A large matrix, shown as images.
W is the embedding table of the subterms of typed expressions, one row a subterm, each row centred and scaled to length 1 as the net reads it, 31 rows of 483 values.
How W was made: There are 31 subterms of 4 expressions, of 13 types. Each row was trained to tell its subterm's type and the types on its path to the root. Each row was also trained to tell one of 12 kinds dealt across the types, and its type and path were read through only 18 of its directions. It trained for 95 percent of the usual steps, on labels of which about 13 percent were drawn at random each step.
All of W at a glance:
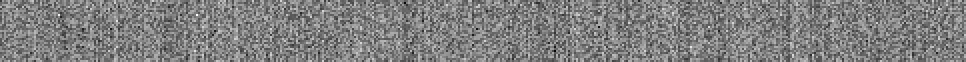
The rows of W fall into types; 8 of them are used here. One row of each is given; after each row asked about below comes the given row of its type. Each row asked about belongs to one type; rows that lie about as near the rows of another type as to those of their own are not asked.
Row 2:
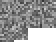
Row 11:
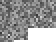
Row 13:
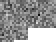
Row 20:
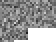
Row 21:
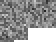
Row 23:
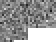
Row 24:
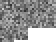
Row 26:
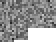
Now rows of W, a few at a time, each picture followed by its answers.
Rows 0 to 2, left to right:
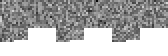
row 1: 11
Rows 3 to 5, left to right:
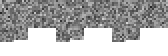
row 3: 13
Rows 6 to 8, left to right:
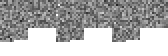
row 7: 20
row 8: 20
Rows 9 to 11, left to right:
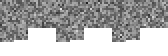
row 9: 13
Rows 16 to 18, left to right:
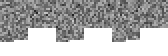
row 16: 20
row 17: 13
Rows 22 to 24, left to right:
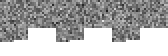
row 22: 13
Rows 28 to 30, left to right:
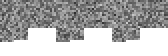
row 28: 11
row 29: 24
